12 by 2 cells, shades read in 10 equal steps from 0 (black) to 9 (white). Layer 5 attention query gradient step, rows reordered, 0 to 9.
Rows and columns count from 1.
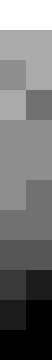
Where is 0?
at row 11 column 2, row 12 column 1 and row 12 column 2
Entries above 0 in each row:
2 2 2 2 2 2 2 2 2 2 1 0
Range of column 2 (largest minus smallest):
9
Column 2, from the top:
9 6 6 4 5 5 4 4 3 1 0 0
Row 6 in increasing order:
5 5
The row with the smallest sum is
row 12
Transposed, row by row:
9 6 5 6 5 5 5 4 3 2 1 0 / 9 6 6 4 5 5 4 4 3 1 0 0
